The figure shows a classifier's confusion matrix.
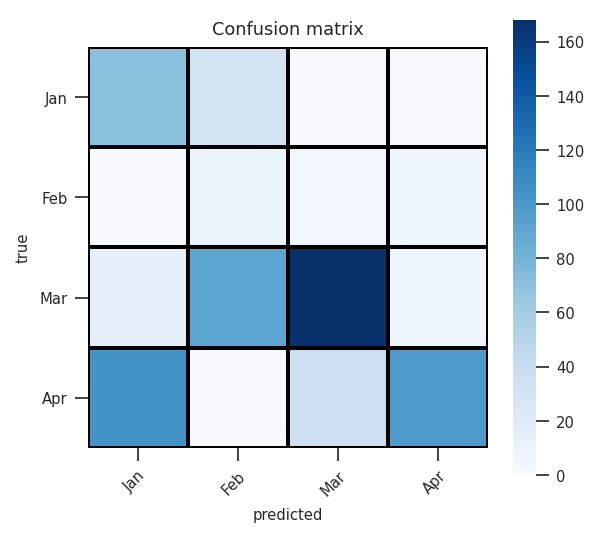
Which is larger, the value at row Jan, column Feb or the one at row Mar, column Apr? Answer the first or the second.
the first
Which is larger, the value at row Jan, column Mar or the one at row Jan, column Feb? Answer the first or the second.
the second
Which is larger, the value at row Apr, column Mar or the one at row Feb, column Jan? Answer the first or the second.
the first
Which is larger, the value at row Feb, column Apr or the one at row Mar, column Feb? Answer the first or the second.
the second
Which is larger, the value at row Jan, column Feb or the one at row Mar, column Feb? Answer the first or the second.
the second
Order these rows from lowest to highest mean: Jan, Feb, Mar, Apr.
Feb, Jan, Apr, Mar
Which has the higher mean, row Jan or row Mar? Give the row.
Mar
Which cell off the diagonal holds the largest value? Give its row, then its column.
Apr, Jan
